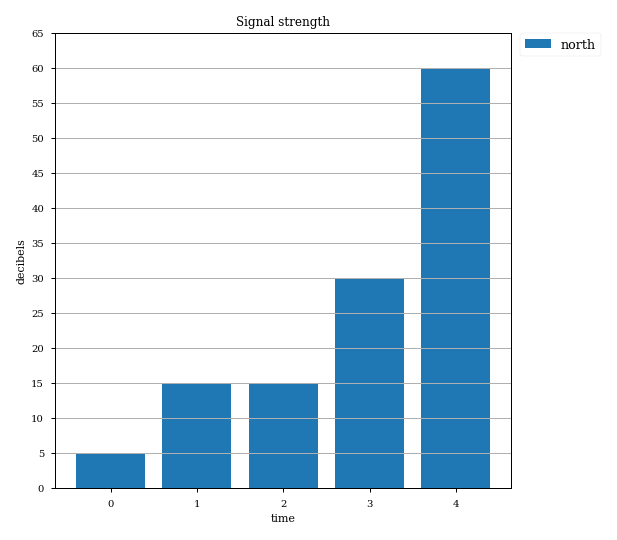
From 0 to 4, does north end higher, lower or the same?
higher
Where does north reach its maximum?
4
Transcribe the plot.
Title: Signal strength
x-axis: time, ticks 0 1 2 3 4
y-axis: decibels, ticks 0 5 10 15 20 25 30 35 40 45 50 55 60 65
Legend: north
Values:
north: 5 15 15 30 60
